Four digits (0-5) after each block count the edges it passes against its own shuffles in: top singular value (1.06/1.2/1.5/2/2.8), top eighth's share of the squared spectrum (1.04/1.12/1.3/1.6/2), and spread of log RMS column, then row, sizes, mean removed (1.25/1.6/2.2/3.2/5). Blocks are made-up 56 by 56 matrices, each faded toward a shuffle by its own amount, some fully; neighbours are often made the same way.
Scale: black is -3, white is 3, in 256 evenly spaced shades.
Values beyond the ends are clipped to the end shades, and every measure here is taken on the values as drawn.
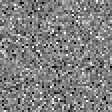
2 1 0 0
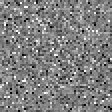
0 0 0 0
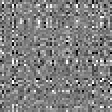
4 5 3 3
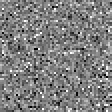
1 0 1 0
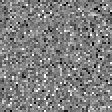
0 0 0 0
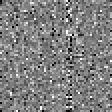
2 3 3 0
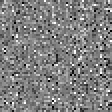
2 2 3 0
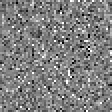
2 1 1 0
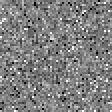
1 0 0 0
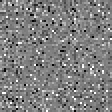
3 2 1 0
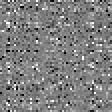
4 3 2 2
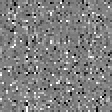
3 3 1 1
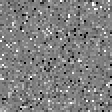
0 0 0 0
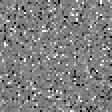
0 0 0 0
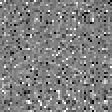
4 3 2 1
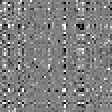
5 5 3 3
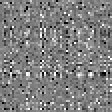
4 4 2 2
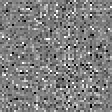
4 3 2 1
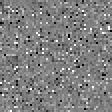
2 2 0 0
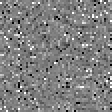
3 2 1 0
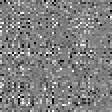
4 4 2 2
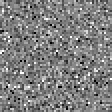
2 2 0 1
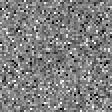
0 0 0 0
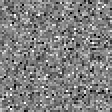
2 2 0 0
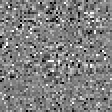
3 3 1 2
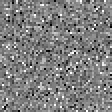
0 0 0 0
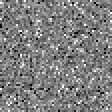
0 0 0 0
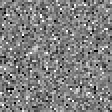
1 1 0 0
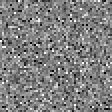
1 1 0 0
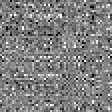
4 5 3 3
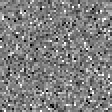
1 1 0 0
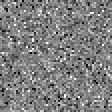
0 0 0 0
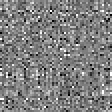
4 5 2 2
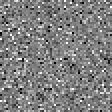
3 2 1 1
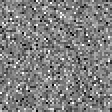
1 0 0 0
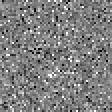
2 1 0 0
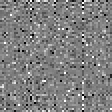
4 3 2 2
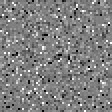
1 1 0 0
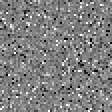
2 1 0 0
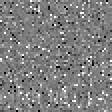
2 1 1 0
